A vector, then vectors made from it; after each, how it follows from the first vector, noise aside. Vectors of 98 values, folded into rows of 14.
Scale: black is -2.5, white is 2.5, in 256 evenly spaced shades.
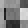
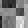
wrapped around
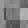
shrunk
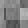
shrunk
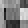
copied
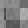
shrunk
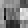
copied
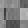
shrunk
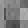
shrunk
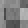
shrunk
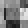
copied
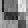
wrapped around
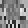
sign-scrambled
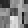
wrapped around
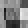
copied
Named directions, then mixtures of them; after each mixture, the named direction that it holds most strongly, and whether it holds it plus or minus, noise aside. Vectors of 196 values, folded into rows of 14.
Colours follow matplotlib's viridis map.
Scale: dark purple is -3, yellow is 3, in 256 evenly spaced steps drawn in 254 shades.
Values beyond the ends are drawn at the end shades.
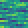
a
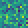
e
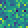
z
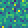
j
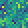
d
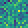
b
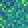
z, plus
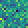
z, plus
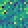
d, minus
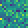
z, plus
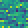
a, plus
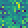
d, plus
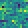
d, minus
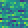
a, plus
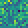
b, minus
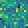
z, minus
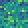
b, plus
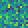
e, plus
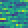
a, minus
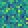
e, minus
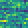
a, plus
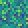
e, minus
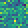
b, minus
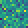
z, minus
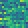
a, minus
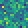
d, plus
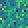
z, plus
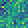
b, plus
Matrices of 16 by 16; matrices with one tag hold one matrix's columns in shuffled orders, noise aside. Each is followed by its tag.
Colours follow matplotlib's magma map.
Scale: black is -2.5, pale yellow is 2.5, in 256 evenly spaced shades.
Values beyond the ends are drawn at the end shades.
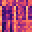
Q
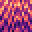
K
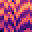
K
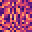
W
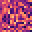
W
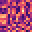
W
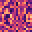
W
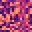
W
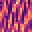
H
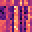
Q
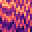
K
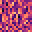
W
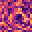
W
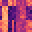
Q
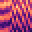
K
